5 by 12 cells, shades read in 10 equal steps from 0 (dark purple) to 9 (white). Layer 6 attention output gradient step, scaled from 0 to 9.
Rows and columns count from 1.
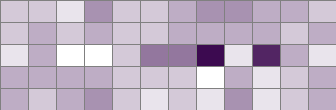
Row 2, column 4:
6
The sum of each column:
34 32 36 31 35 33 30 28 30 29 33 33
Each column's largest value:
8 7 9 9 7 8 7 9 8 8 7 8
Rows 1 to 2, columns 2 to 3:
7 8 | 6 7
